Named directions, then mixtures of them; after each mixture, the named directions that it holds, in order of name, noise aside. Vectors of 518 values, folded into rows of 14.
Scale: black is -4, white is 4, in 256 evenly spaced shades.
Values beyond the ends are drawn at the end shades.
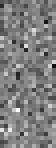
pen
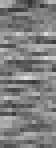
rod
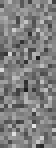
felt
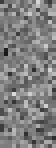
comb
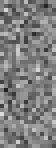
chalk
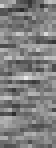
rod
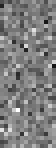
pen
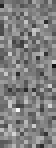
felt, pen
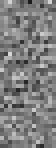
felt, rod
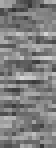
rod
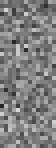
chalk, pen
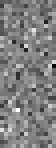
pen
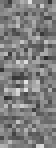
felt, rod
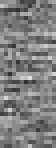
comb, rod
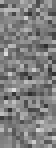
comb, rod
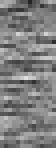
rod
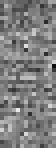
pen, rod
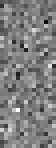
pen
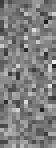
comb, pen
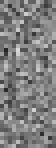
chalk, comb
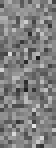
felt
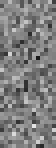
felt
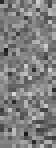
comb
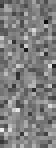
pen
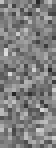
comb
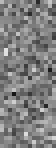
comb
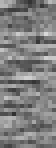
rod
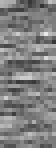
rod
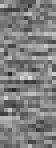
comb, rod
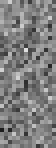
felt, pen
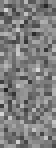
chalk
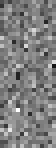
pen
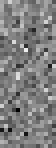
felt, pen
